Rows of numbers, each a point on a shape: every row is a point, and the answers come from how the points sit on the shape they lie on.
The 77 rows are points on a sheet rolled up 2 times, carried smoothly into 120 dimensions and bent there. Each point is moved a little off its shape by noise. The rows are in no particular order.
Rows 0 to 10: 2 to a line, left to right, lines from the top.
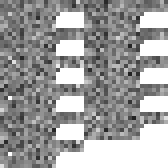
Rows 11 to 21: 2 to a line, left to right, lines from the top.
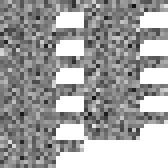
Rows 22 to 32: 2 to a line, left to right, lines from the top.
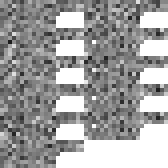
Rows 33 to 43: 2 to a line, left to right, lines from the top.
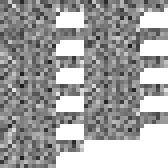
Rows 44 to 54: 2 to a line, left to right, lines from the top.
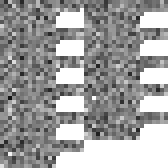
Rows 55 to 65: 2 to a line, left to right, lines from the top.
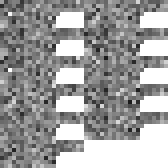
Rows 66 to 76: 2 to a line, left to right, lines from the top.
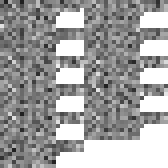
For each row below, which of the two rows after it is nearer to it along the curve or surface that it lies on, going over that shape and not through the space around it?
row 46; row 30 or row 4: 4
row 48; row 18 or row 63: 18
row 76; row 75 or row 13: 75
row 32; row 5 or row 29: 5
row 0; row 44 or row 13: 44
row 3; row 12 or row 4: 12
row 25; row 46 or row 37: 37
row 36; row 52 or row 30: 52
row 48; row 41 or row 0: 41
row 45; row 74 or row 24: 24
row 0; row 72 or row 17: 72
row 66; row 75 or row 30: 30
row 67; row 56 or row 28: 28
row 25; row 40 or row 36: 40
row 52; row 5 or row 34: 5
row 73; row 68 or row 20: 20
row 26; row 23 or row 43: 43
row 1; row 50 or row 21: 50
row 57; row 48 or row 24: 24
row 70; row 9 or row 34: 34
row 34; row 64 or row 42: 64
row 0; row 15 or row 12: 15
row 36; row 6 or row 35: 35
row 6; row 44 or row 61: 44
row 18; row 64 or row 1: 64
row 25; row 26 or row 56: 26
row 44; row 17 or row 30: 30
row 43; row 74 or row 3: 74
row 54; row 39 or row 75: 39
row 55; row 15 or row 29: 29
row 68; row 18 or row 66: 18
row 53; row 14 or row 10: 10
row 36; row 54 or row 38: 38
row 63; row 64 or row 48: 64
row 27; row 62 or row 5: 62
